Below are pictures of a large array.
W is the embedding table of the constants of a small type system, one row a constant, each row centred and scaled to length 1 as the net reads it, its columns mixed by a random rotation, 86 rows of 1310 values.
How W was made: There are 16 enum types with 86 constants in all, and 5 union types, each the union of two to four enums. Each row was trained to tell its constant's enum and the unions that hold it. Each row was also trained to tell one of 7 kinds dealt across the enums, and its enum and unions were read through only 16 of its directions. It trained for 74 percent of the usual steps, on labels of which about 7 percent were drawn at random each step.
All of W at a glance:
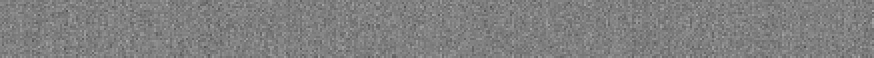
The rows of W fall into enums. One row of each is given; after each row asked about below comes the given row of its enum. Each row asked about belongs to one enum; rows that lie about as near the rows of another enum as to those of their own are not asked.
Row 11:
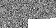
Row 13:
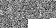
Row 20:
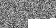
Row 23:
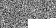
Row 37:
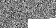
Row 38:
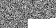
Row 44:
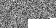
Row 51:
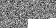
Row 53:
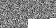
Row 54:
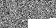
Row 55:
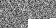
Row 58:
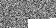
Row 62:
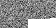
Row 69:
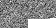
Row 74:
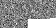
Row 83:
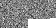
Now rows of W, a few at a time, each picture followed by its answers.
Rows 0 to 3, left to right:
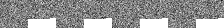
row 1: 62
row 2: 83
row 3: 23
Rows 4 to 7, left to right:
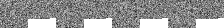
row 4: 51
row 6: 38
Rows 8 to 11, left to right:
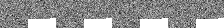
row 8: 58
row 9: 37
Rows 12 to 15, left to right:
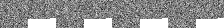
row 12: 83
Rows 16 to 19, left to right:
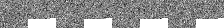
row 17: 69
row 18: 53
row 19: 13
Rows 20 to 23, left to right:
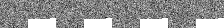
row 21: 62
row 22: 23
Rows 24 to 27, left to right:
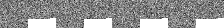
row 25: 74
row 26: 62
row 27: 51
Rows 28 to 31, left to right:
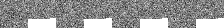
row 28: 37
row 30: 51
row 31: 23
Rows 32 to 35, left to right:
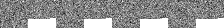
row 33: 54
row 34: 69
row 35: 55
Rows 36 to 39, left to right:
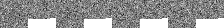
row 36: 23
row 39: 58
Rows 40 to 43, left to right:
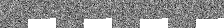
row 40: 13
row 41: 37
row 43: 74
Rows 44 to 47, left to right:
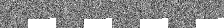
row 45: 38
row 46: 23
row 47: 55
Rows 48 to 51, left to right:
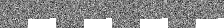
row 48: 53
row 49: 20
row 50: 37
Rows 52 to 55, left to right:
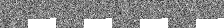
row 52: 13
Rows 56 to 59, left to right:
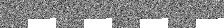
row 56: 74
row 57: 53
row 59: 53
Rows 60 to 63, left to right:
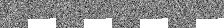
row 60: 83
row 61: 38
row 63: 55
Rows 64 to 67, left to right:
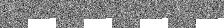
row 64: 38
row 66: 38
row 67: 13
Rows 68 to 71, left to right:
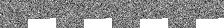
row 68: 55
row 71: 20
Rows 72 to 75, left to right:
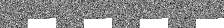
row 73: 69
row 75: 53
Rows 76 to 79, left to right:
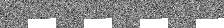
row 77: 55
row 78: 69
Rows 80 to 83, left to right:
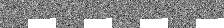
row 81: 51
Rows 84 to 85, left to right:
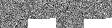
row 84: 74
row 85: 37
